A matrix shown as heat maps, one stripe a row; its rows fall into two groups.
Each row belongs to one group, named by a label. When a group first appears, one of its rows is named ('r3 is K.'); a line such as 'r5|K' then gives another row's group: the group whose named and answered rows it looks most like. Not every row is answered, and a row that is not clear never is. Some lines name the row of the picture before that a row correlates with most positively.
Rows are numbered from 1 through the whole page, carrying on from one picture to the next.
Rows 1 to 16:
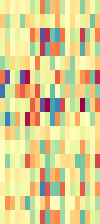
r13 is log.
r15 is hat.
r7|hat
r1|log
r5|hat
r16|log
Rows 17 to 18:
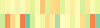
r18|hat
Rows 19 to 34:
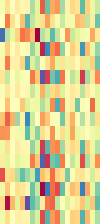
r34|log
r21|hat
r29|log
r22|log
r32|log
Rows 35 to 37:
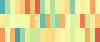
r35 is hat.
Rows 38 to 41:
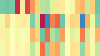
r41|log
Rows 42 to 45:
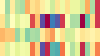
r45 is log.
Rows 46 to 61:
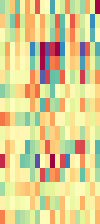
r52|hat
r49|log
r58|log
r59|hat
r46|hat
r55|log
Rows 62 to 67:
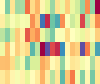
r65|log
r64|hat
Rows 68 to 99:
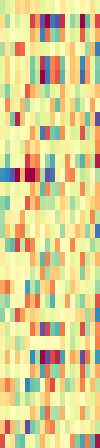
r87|log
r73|log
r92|hat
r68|hat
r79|hat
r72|log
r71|hat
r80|hat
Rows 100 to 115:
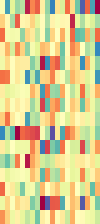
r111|hat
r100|hat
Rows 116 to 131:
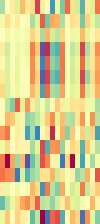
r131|log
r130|hat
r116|hat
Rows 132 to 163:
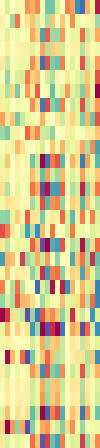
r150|hat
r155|log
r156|log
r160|log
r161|log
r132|hat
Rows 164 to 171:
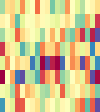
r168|log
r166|hat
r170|hat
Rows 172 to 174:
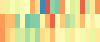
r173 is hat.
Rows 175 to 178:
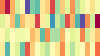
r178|hat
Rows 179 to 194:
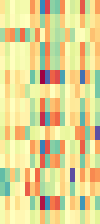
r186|log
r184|log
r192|hat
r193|log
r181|hat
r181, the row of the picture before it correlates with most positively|176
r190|log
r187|log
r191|hat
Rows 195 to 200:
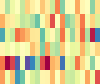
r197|hat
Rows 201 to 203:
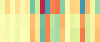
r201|log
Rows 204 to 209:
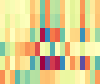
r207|hat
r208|log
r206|log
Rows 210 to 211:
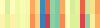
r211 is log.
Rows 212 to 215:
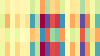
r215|log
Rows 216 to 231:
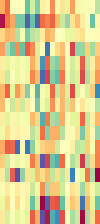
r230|log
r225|log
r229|log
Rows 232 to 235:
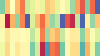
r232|hat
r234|log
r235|log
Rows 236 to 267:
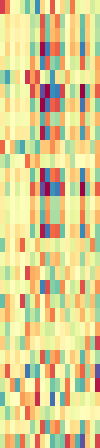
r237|log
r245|log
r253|hat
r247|hat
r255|hat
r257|hat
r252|log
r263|hat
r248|log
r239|log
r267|hat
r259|hat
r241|hat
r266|log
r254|log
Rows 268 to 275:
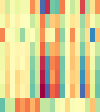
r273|log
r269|log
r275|hat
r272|log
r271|log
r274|log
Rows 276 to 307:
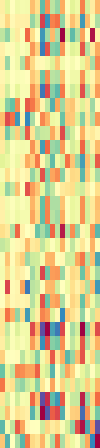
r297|log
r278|hat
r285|hat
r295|log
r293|hat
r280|hat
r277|log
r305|log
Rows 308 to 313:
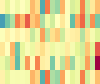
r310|log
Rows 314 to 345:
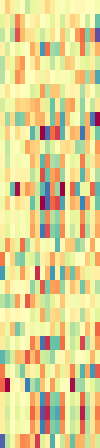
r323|log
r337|hat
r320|log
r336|log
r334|log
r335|hat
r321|hat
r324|hat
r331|hat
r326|log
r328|log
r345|hat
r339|hat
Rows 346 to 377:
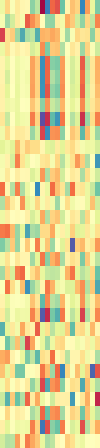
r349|log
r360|hat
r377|hat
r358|log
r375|log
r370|hat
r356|hat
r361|log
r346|log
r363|hat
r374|hat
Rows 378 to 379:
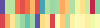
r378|hat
